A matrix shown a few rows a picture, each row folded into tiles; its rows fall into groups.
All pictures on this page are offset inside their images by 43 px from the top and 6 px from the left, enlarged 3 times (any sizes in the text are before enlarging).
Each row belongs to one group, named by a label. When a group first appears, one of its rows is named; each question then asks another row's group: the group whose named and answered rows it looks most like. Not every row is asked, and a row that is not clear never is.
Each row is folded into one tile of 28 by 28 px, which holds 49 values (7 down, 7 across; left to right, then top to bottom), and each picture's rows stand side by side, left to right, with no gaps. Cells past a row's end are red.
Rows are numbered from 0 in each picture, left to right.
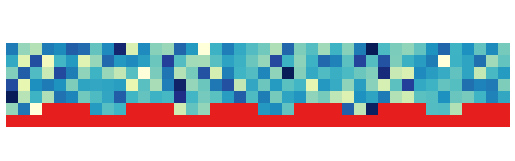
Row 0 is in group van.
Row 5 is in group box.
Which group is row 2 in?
van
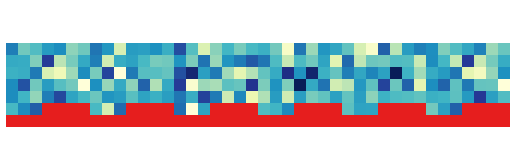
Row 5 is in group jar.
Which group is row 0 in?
jar
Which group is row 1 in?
box
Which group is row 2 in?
box
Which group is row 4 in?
van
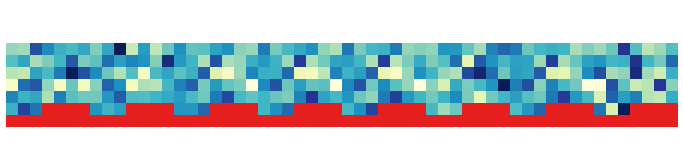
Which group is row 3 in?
jar
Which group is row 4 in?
jar
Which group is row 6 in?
jar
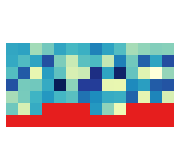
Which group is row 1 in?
box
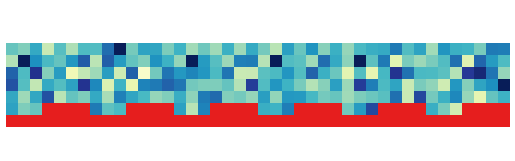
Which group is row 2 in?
box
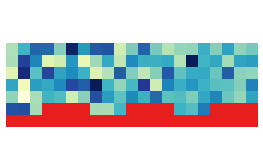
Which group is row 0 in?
van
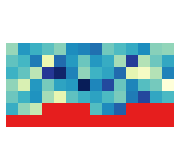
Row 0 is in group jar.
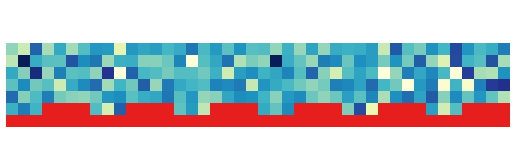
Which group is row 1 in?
box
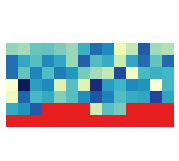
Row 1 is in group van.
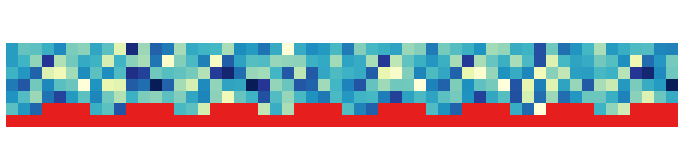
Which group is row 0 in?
jar
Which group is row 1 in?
van
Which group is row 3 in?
van
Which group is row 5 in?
jar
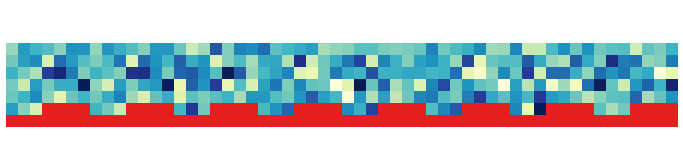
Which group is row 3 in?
jar
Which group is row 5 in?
jar
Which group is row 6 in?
box
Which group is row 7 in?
box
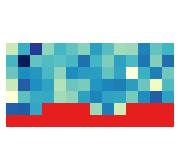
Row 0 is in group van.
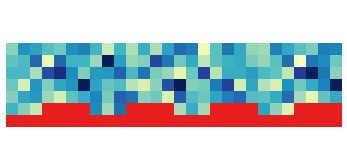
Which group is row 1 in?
box
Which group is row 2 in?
van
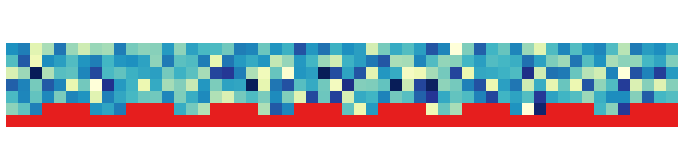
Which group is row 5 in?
van
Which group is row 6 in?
box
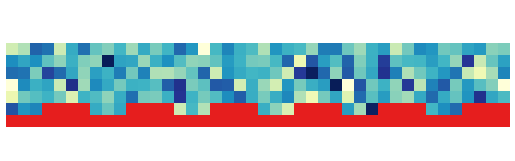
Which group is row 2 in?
van
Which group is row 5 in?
jar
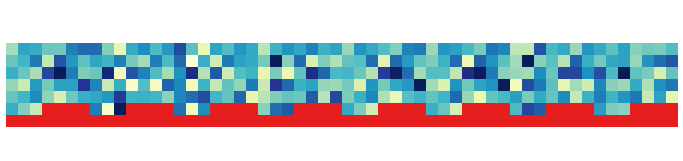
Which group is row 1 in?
box
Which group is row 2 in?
box
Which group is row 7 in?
box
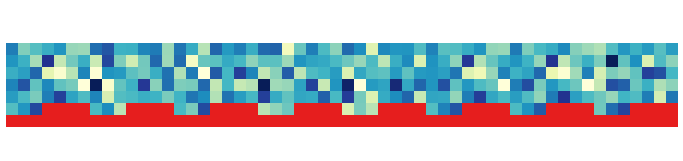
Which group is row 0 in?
jar
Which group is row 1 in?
van
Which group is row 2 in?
box
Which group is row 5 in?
jar
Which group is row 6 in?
jar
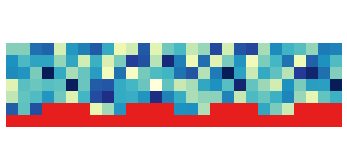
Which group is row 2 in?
van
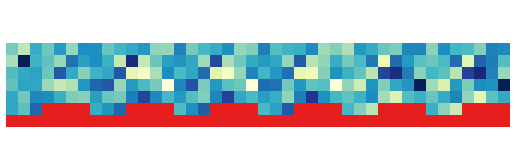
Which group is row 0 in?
box
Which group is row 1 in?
jar
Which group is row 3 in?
jar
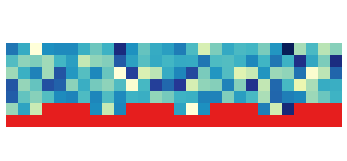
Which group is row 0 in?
van
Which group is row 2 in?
box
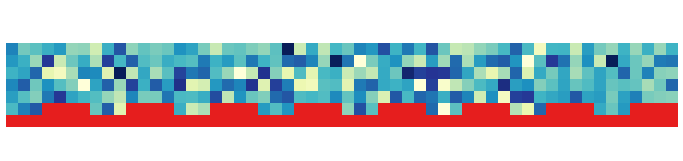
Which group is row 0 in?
jar
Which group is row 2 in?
box
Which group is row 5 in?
box
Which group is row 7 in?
box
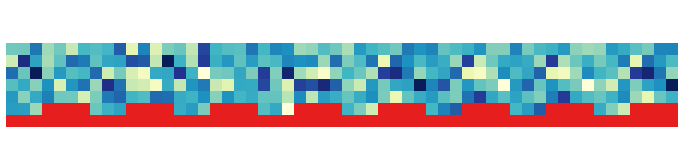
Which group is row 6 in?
jar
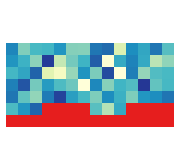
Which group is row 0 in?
jar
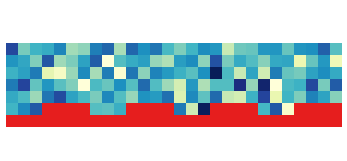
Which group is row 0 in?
jar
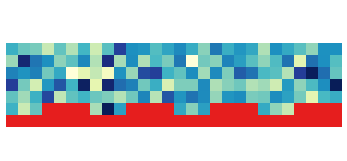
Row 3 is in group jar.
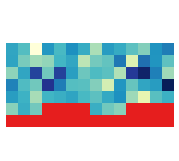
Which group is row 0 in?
van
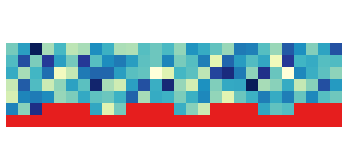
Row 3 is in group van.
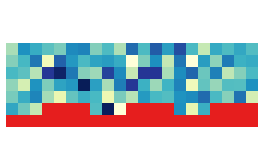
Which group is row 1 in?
van
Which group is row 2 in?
box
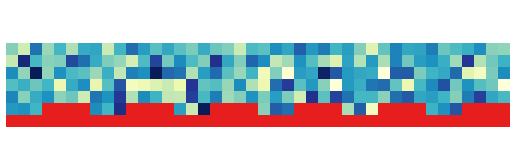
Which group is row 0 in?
box
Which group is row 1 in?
box
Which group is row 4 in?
van
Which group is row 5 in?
jar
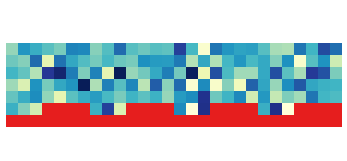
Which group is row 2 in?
box
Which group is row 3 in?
van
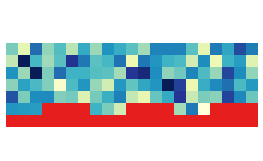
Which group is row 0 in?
box
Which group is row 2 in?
van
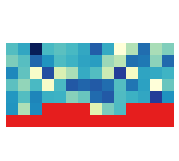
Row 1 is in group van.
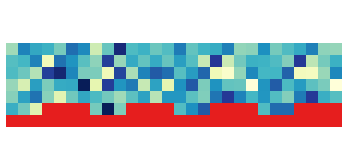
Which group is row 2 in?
jar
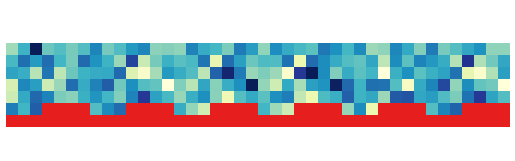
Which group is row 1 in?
jar
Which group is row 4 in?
van
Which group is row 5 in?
jar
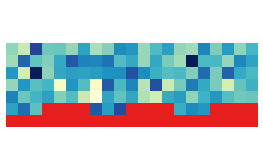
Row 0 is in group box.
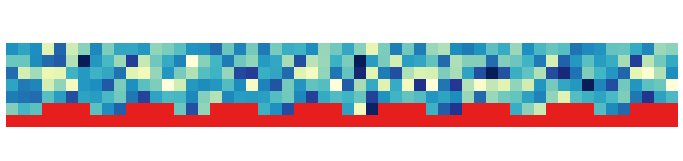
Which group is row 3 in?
jar
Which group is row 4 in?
box
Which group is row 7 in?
jar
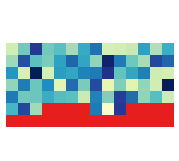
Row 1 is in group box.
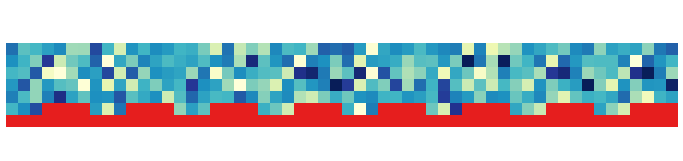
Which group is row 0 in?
jar
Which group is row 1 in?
box
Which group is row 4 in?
box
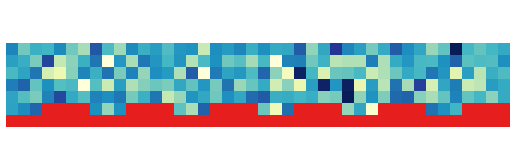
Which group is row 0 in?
jar
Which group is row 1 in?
box
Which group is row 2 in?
box
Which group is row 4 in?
van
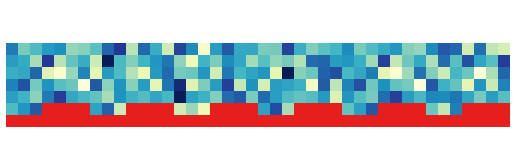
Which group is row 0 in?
jar
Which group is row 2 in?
van
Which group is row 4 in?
jar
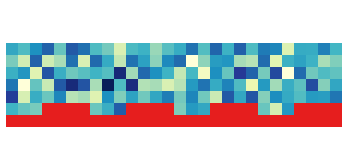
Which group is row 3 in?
box
